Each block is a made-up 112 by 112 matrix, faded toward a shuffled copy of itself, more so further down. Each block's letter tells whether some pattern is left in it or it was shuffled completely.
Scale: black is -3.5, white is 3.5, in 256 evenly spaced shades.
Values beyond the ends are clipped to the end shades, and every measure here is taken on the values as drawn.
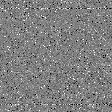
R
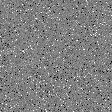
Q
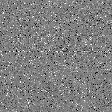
R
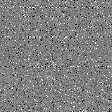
R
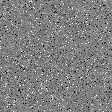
Q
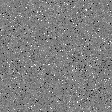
Q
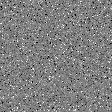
Q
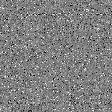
R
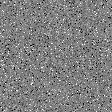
Q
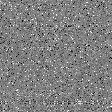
R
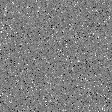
Q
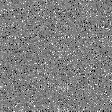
R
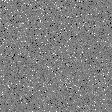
Q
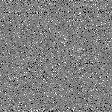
R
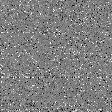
R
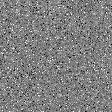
R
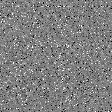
R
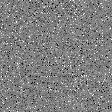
R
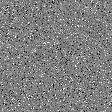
Q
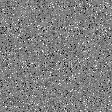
R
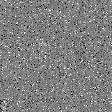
R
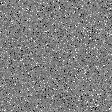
Q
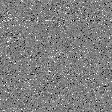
R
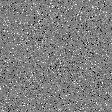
Q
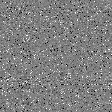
R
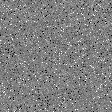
Q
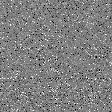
R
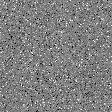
Q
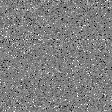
R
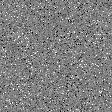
Q
